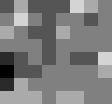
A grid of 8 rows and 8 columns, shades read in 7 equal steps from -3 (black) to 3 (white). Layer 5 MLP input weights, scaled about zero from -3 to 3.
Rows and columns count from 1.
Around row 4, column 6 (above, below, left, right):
0 -1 0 0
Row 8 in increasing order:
0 0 0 1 1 1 1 1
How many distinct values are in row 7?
3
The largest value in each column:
1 2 1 0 1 2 1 2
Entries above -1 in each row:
4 6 6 7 3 5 7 8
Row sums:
0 0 0 -1 -4 -4 -1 5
